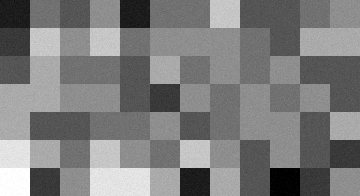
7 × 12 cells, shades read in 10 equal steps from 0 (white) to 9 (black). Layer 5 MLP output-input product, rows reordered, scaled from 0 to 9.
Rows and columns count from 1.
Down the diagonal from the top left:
8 2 5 4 5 5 8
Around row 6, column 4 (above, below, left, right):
5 1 5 4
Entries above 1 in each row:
12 12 12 12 12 11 9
